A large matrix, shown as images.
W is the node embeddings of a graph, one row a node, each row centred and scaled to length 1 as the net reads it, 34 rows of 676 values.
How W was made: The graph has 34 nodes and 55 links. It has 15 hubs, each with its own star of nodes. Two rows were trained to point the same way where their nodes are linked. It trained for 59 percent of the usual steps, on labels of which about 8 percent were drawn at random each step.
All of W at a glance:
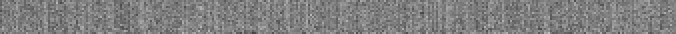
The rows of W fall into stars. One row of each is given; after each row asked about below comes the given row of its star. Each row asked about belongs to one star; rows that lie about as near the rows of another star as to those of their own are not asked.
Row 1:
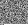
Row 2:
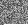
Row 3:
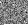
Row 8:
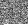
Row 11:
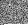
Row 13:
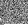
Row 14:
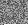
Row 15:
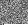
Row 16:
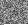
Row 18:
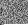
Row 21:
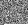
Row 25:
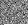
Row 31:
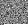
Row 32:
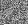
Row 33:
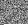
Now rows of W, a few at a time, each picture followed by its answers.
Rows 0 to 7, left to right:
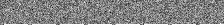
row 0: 14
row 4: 13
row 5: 21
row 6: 8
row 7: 18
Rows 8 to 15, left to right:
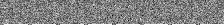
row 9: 1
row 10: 15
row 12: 16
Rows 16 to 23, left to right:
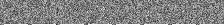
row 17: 32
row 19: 2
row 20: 25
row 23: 31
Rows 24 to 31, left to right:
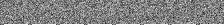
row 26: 16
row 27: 3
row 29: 14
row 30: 8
